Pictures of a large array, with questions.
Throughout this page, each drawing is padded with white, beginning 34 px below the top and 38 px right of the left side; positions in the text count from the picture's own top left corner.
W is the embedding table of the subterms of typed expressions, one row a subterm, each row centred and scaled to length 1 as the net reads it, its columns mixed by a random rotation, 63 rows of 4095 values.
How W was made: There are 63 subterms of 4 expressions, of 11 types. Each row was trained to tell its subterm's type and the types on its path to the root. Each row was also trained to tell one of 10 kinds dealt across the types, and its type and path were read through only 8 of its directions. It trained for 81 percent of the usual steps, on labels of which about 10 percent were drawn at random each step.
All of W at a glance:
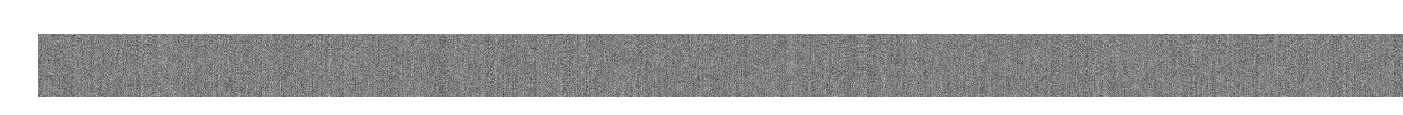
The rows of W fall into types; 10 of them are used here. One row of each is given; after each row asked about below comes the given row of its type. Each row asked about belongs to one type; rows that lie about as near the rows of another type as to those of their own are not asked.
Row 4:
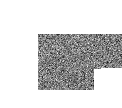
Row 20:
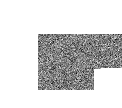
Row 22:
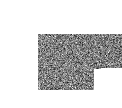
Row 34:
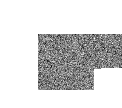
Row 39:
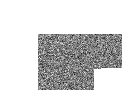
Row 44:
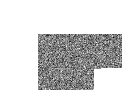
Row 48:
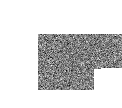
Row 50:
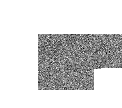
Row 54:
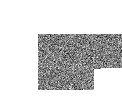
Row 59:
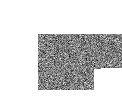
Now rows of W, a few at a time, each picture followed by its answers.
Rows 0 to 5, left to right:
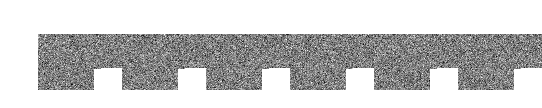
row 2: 44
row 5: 44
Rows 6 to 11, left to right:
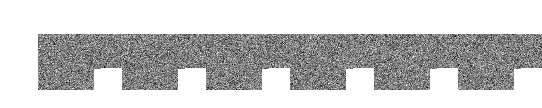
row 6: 54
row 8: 54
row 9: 39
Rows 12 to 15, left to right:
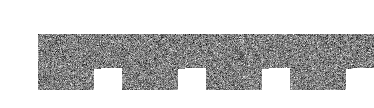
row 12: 34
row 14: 54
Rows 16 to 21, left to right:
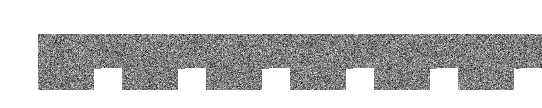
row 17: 39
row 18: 39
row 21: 22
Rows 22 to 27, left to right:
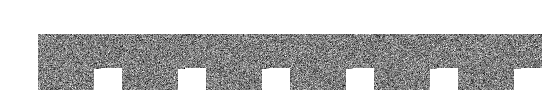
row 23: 48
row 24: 20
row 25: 4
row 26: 20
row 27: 20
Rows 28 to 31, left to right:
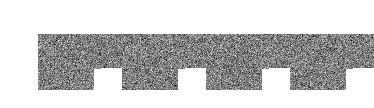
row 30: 39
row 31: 54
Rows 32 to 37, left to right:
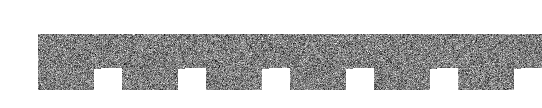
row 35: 39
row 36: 48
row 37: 22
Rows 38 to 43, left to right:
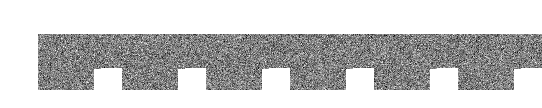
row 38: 34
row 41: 44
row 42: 4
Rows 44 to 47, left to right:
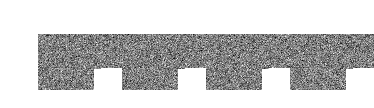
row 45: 48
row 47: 44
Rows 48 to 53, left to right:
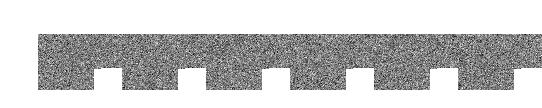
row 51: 48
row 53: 48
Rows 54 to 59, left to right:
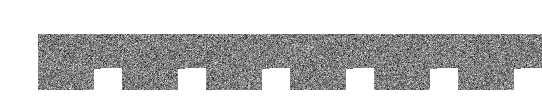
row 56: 50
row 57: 4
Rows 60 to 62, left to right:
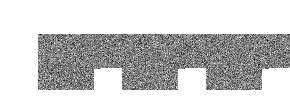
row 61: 34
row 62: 54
